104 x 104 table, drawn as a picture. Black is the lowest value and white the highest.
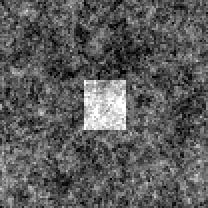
In the centre lies a patch that is higher than the rest. The ninth with the lowest average is the top middle. The ninth with the highest average is the centre. The field is mottled with small blotches.
